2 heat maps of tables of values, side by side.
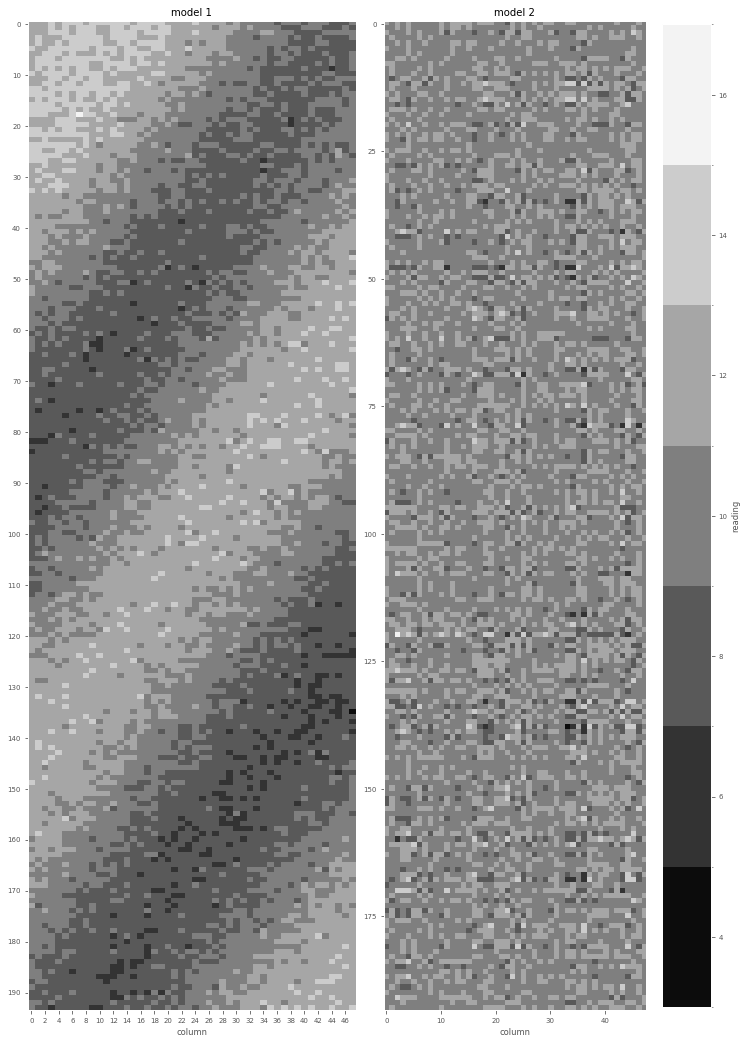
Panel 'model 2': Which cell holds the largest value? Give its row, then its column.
120, 2
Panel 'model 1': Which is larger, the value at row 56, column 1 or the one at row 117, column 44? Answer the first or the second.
the first
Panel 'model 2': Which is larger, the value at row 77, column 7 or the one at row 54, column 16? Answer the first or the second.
the first
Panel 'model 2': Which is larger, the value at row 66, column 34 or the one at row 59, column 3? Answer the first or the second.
the first
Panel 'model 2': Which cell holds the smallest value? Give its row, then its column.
138, 33
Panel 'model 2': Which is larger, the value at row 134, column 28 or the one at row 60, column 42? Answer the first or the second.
the first
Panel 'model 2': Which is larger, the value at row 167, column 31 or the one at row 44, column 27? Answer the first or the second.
the first
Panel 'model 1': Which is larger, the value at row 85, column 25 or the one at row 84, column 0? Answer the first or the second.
the first
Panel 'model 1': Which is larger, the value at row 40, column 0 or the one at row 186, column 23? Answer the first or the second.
the first
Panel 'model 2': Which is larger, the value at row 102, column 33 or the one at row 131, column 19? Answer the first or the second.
the second
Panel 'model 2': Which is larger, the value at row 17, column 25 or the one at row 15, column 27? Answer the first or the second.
the second
